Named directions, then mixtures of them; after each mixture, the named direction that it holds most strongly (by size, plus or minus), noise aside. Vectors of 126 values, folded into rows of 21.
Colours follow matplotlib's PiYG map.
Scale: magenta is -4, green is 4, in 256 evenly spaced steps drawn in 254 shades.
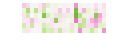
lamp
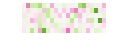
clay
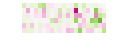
lamp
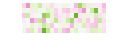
clay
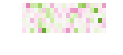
clay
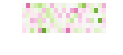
clay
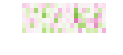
lamp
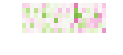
lamp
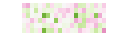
lamp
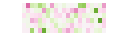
clay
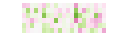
lamp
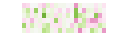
lamp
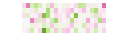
clay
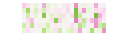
lamp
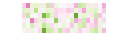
lamp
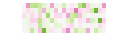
clay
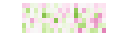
lamp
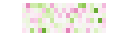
clay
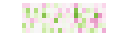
lamp
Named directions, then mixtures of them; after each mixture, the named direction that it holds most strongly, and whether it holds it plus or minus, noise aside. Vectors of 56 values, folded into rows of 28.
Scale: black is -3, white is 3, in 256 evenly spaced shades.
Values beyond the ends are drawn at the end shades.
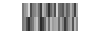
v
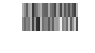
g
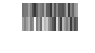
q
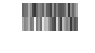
q, plus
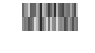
v, plus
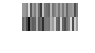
v, plus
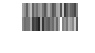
g, plus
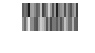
v, minus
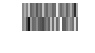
v, plus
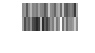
g, plus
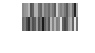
v, plus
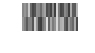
v, plus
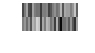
g, minus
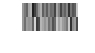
g, plus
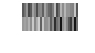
g, minus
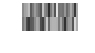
v, plus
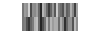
v, plus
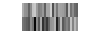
q, minus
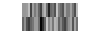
v, plus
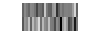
g, minus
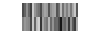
g, minus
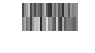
q, plus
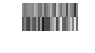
q, minus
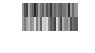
q, plus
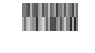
v, minus
